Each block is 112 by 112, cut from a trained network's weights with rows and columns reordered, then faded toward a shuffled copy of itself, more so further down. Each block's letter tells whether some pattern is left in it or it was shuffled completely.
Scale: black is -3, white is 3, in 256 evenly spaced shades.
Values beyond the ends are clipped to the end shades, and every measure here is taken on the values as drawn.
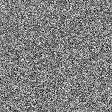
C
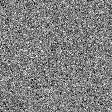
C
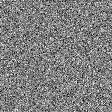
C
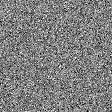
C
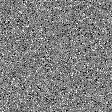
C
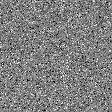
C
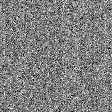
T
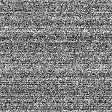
T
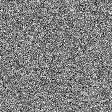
C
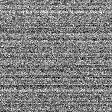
T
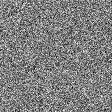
C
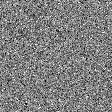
C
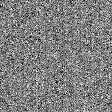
T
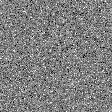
C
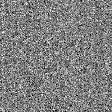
T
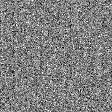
T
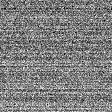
T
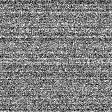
T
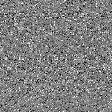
T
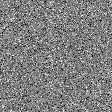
C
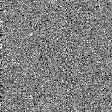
T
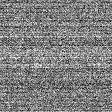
T
